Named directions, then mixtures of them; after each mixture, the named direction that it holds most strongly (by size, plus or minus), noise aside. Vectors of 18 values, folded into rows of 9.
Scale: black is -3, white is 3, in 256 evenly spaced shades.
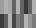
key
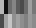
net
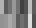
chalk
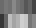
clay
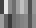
net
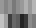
clay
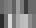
clay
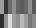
net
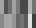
chalk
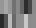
key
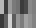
net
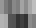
clay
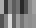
net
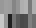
clay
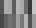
chalk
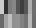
net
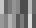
chalk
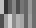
net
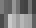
clay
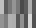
chalk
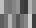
chalk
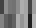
chalk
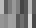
chalk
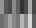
chalk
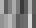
chalk
